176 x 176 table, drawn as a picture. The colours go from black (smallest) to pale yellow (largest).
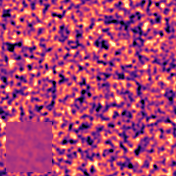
Slope: none. Stripes: none. Calmest part: bottom left. Grain: blotchy. Histogram: bell-shaped. Mirror symmetry: none. Odd patch: calmer, in the bottom left.
